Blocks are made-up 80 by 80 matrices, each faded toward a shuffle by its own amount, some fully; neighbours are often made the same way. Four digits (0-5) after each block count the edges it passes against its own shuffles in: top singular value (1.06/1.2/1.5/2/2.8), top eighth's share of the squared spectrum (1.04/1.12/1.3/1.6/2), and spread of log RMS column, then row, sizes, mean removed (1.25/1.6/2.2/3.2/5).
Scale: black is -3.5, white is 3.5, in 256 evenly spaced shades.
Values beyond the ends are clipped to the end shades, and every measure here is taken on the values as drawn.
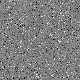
1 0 0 0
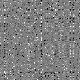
4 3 2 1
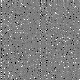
4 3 2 0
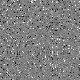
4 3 1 1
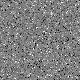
1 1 0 0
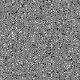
4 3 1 1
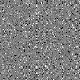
4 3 2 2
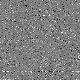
2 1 0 1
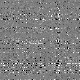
3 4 2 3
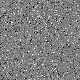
1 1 0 0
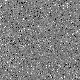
2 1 0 0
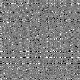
4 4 2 3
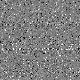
3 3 1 2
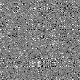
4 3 1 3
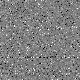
3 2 0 1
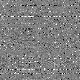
4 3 1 2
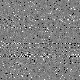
3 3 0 2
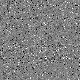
2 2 0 2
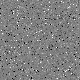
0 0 0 0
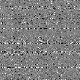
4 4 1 3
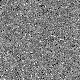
0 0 0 0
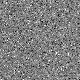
0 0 0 0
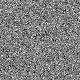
0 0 0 0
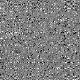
4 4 2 2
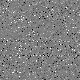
2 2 0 1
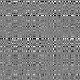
5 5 3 4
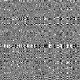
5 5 3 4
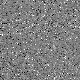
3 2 0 1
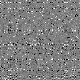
4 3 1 2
